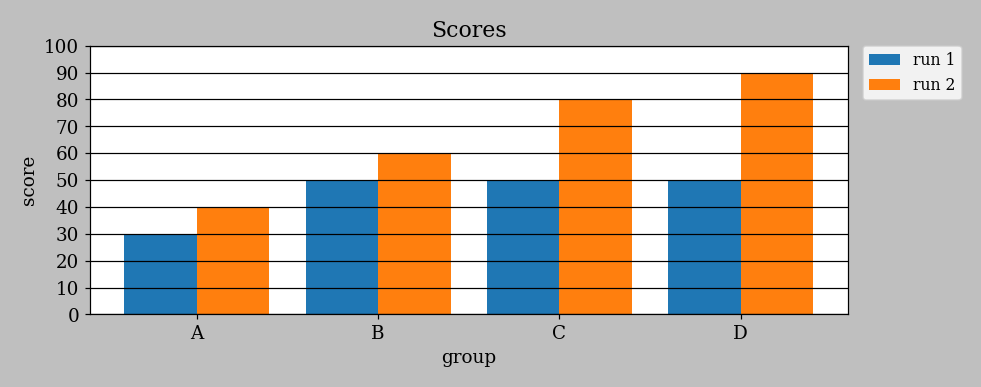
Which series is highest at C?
run 2
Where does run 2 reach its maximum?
D
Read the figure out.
Title: Scores
x-axis: group, ticks A B C D
y-axis: score, ticks 0 10 20 30 40 50 60 70 80 90 100
Legend: run 1, run 2
Values:
run 1: 30 50 50 50
run 2: 40 60 80 90
